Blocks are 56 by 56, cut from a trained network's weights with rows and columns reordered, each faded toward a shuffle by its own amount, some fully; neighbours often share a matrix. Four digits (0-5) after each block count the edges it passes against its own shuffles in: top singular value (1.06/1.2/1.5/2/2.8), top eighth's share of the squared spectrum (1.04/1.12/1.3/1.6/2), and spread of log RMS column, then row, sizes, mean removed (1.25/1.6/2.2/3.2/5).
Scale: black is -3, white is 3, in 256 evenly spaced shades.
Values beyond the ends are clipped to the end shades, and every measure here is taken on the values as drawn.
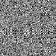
3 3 1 2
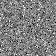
0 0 0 0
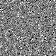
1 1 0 0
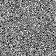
2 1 0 0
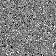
1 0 0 0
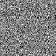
3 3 1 1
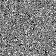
1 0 0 0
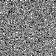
2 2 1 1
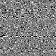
3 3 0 3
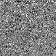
3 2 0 2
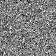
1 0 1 0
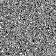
0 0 0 0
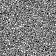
0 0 0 0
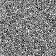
1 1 0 0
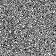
0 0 0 0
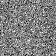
1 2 0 0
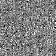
1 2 1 0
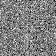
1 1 0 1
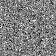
0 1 0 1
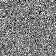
1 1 0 0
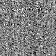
2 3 0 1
